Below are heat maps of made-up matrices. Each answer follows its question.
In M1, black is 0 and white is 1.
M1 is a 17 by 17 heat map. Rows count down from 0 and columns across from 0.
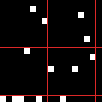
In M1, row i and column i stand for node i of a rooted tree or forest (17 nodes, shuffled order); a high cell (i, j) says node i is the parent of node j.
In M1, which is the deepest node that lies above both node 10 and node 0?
16
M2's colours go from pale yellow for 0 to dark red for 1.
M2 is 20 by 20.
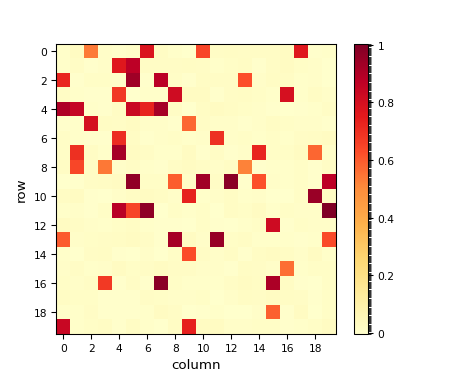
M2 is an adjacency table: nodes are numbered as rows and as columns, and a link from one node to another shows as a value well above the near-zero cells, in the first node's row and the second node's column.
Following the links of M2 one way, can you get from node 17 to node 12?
no
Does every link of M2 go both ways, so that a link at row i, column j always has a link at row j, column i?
no
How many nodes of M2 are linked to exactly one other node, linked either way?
1
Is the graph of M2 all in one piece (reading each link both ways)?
yes
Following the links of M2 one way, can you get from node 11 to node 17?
yes
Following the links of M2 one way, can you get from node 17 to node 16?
no
